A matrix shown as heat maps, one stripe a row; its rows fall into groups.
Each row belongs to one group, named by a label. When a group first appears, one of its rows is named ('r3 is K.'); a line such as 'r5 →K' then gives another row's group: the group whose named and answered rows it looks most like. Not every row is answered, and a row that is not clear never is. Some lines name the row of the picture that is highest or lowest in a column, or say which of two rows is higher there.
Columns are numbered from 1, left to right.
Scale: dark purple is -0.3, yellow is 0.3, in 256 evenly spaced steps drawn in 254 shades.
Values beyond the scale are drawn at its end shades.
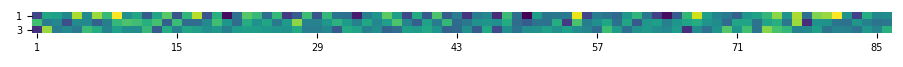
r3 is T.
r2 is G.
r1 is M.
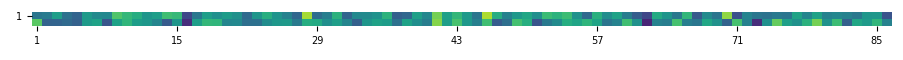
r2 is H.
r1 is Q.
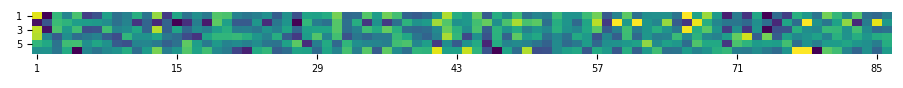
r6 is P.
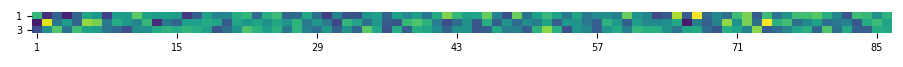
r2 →T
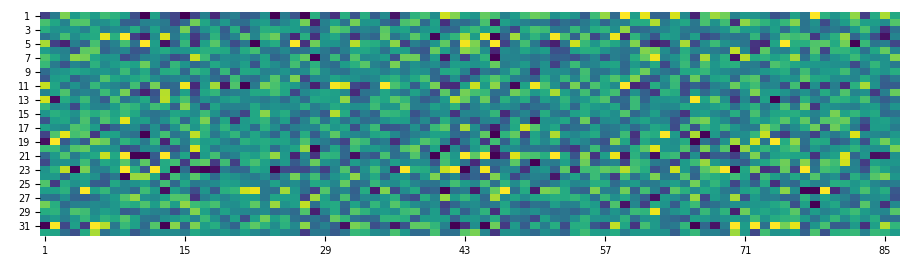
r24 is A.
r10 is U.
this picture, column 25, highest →26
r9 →M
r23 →G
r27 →Q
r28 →G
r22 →M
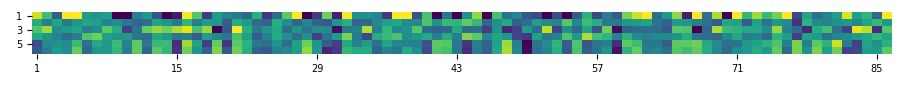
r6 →M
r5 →M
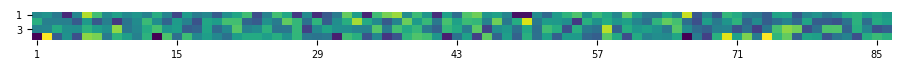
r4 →T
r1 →U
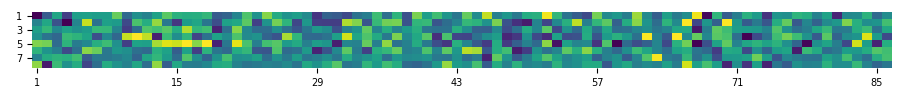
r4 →A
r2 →U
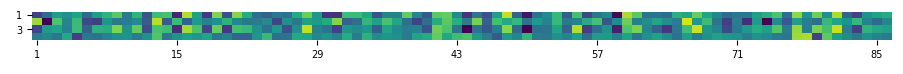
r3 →M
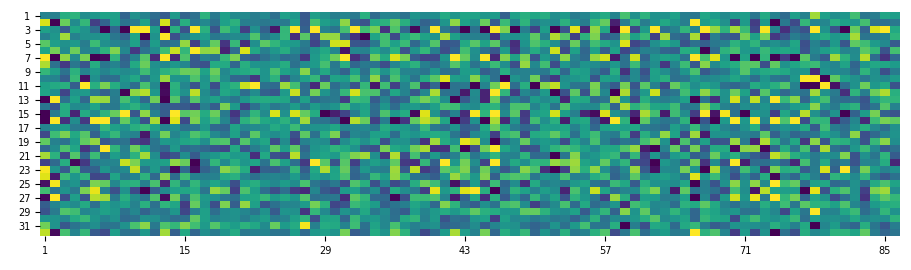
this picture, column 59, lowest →31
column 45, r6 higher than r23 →No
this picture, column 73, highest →3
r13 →T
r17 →U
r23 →H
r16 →T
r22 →Q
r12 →A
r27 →T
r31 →G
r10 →P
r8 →H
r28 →M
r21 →H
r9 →G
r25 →T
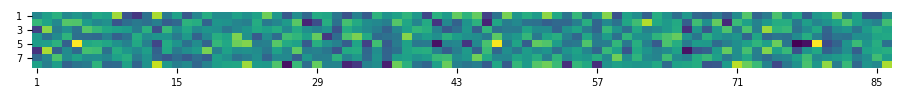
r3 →T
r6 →T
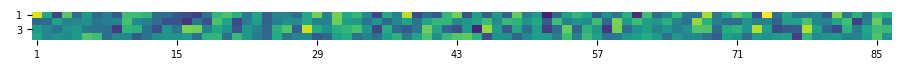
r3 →A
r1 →H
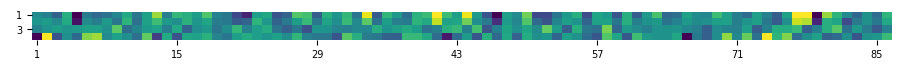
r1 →P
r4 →T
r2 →P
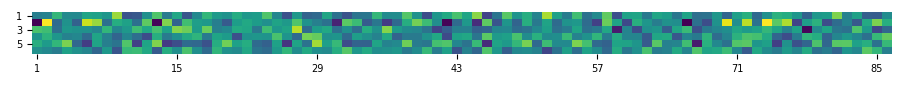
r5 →H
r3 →G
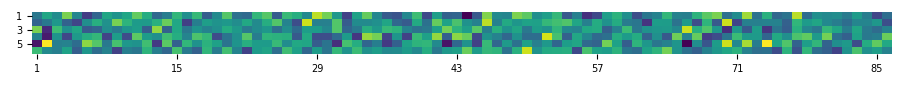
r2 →Q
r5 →T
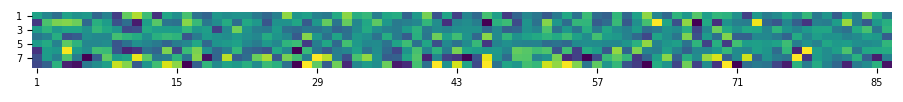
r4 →Q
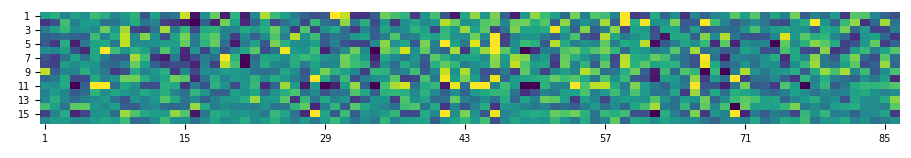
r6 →U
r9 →H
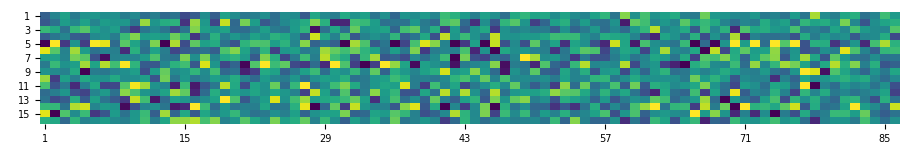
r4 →Q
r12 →Q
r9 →P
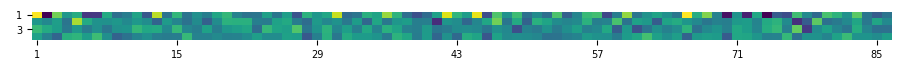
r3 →G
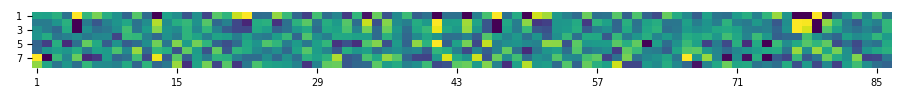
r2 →P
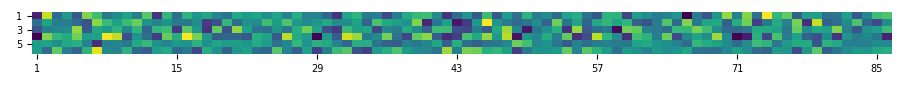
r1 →T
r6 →U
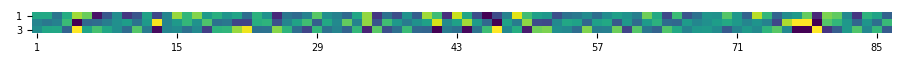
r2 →P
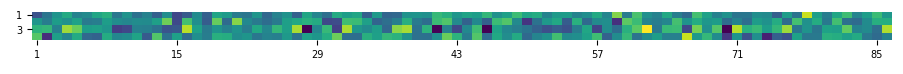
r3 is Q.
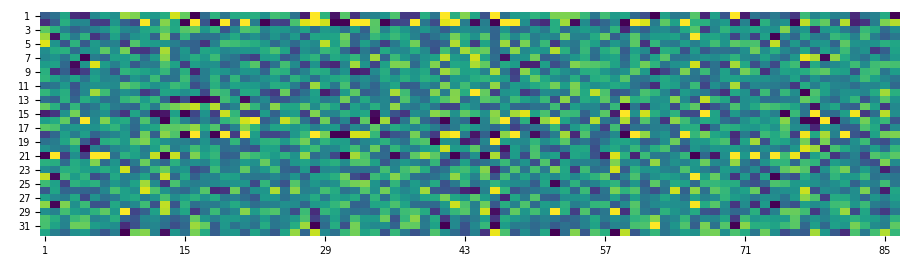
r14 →G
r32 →A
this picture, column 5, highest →16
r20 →P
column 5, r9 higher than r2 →No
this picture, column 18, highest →14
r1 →Q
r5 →H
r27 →P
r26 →U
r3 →G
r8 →U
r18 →M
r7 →P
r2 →M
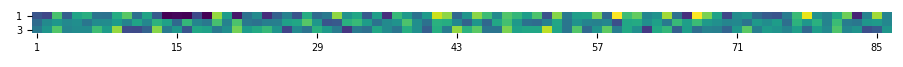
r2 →M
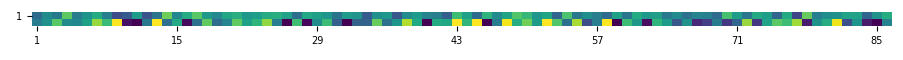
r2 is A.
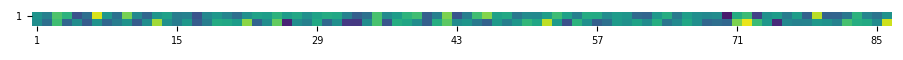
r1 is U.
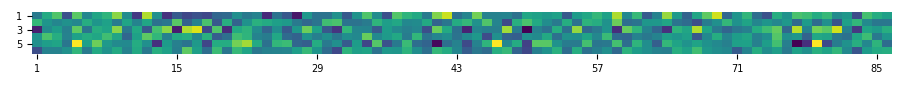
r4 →G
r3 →M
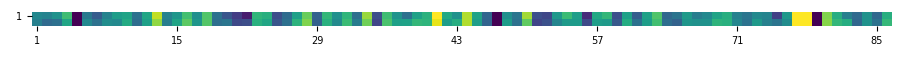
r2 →P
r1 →P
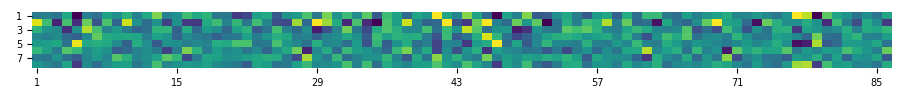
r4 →U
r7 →Q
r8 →P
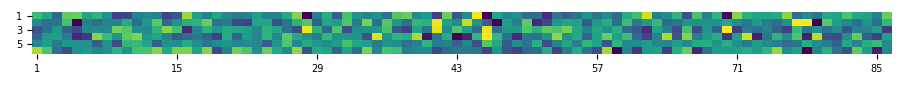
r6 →G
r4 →U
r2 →P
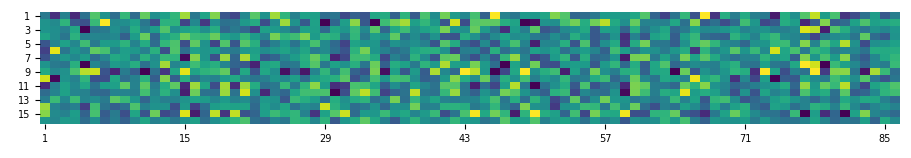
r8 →P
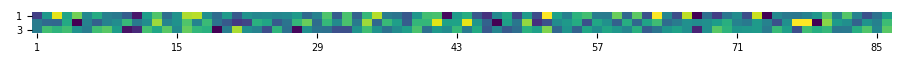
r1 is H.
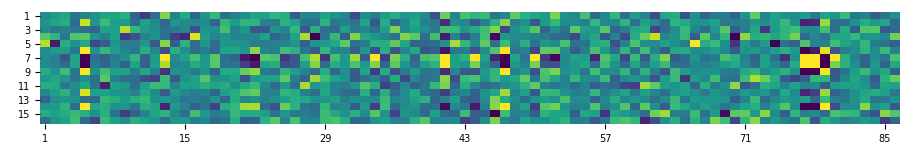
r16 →U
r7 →P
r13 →U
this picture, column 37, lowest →10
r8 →P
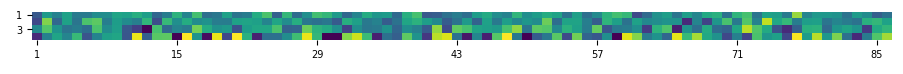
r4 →M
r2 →T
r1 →U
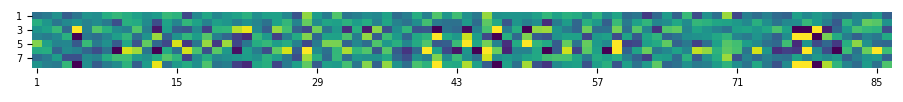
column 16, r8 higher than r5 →Yes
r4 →P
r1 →Q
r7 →Q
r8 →P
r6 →A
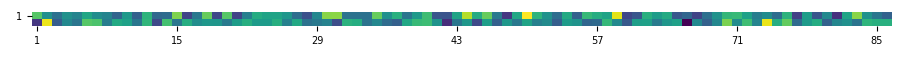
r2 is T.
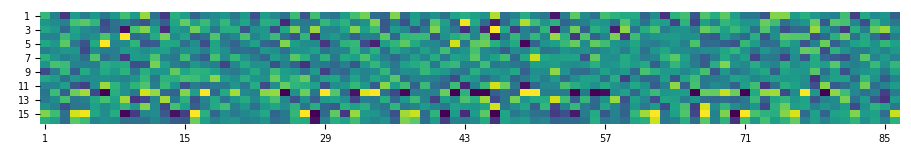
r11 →U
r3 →A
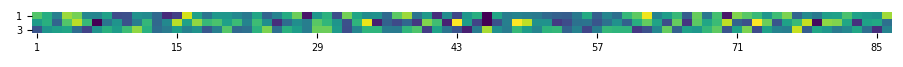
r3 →U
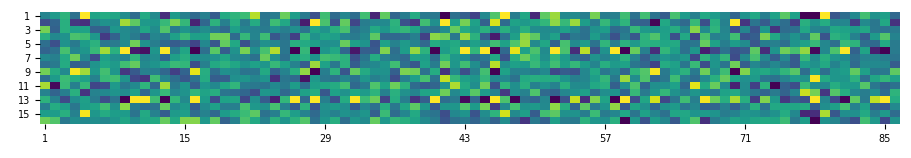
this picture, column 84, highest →13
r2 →Q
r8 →Q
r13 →A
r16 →G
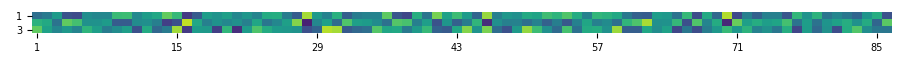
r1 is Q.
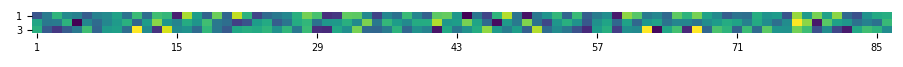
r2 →P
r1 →M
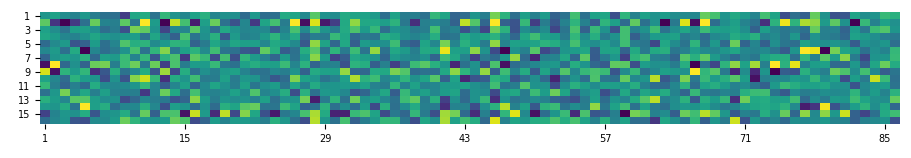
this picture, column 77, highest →6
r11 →H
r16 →Q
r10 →A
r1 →A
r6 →P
